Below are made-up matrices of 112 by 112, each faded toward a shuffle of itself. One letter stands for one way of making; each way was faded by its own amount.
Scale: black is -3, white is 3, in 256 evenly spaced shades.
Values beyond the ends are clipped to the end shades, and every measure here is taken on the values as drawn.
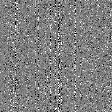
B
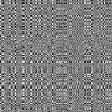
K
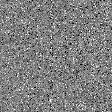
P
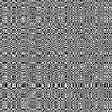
K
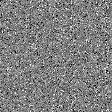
P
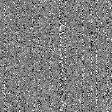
B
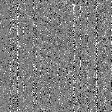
B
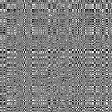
K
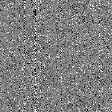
B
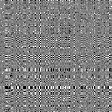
K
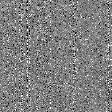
B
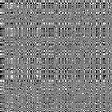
K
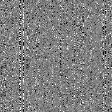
B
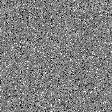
P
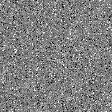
P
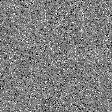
P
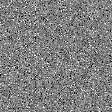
P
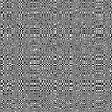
K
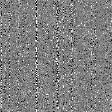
B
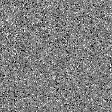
P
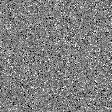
P
